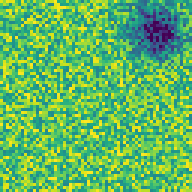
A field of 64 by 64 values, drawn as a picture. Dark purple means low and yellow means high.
There are no regular stripes. On average the colour sits 70% of the way up the scale. No row or column stands out. The ninth with the lowest average is the top right. One dip sinks in the top right. The halves do not mirror each other.
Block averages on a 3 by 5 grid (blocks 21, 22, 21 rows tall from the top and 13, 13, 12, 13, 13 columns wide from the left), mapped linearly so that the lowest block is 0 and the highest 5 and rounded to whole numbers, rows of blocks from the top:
5 5 5 1 0 / 5 5 5 5 5 / 5 5 5 5 5
